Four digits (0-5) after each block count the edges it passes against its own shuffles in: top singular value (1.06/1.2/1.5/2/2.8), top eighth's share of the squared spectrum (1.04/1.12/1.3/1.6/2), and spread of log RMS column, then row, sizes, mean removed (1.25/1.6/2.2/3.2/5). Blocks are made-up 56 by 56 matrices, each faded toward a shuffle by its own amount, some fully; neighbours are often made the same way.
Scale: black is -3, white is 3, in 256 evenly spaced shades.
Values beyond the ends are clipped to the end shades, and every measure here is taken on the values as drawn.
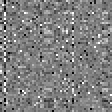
4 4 2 1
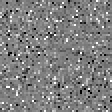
2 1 0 0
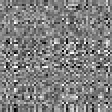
4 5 3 3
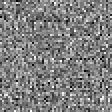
3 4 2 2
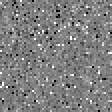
0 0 0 0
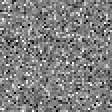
1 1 0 0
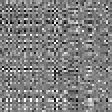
5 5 4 3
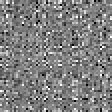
4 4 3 2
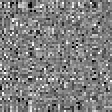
4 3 2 2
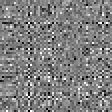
5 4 3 3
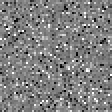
0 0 0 0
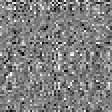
4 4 2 2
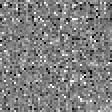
3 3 1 1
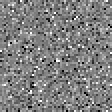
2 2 0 0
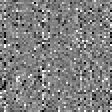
4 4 3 2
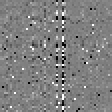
4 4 2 0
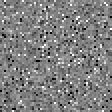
0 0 0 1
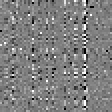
5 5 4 2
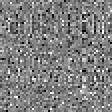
4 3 2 2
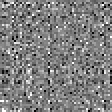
4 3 2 2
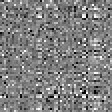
4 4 2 2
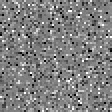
0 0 0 0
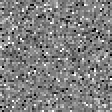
0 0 0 0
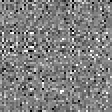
4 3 2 2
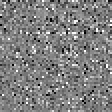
3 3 1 2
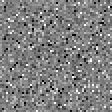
1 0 0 0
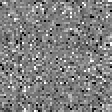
3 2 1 1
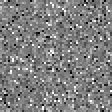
1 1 0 0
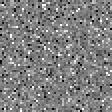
0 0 0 0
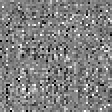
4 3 2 2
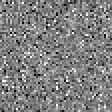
3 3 1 1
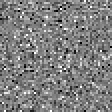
3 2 1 1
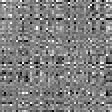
4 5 3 3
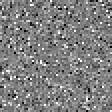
0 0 0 0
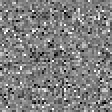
3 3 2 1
